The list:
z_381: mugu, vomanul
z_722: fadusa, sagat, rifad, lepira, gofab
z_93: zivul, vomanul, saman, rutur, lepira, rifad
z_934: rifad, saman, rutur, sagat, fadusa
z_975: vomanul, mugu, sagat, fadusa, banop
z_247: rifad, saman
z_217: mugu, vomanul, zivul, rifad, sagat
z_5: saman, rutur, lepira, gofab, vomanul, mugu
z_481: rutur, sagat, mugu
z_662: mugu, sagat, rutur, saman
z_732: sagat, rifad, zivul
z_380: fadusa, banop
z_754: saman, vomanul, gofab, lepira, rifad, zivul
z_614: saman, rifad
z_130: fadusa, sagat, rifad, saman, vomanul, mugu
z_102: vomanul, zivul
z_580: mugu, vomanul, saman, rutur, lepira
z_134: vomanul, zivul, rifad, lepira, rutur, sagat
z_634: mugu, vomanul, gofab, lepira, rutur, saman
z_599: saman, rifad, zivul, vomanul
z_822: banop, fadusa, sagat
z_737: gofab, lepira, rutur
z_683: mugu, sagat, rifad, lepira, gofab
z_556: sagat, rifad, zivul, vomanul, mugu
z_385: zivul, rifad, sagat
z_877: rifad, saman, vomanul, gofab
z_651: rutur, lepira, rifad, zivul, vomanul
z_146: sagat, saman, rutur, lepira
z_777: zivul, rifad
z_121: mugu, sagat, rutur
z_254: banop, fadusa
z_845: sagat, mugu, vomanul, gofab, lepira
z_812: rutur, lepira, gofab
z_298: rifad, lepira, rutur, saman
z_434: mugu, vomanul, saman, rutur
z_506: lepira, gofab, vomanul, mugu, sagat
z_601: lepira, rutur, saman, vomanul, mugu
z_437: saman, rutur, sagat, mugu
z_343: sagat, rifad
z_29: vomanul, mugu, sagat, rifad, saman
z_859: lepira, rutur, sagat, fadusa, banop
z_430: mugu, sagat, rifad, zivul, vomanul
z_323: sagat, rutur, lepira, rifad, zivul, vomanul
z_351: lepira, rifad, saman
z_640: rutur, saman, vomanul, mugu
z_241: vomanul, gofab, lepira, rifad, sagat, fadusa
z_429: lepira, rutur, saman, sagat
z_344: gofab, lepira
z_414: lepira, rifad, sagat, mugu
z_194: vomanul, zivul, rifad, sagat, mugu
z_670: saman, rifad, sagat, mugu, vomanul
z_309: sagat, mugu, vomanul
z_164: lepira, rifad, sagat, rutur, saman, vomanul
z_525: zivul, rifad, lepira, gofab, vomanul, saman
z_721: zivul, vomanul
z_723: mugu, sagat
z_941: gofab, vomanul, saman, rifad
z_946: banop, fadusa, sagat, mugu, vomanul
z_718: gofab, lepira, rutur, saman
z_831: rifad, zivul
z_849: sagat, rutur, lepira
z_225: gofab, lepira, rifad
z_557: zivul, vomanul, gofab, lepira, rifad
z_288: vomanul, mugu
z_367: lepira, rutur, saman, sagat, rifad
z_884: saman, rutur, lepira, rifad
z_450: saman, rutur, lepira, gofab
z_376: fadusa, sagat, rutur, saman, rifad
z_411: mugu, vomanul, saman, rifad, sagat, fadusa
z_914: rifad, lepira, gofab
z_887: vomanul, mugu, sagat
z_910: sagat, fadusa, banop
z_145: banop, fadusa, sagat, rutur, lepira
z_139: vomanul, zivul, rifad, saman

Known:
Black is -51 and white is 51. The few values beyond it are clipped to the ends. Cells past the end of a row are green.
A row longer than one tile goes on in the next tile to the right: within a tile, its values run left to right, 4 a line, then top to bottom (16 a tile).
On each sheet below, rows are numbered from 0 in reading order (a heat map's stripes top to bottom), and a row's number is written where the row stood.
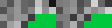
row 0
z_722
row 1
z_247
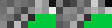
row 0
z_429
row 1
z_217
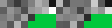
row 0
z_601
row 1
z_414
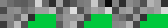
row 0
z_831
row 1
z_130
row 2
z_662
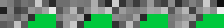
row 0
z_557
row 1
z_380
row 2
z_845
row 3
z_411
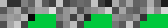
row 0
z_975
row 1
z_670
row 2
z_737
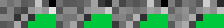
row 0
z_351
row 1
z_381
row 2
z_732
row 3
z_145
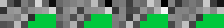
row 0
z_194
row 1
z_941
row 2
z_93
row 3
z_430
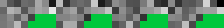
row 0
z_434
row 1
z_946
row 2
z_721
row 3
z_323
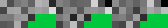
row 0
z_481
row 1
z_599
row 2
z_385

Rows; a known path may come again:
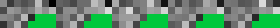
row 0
z_732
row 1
z_580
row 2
z_130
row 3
z_849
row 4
z_831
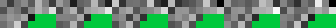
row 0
z_859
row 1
z_288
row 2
z_670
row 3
z_556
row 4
z_5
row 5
z_134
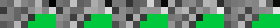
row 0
z_225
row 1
z_718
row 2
z_139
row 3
z_437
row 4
z_941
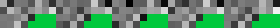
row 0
z_121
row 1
z_385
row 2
z_102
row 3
z_194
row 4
z_429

